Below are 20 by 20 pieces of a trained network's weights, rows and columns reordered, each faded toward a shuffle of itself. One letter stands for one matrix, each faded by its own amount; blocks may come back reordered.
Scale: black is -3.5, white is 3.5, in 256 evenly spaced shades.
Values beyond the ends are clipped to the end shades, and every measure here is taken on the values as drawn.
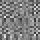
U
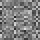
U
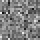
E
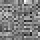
U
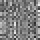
U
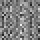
U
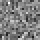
E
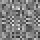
U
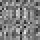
U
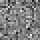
E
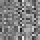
U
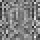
U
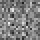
U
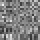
U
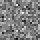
E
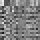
U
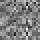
U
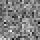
E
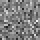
E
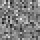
E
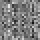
U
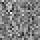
E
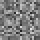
U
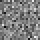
E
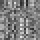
U
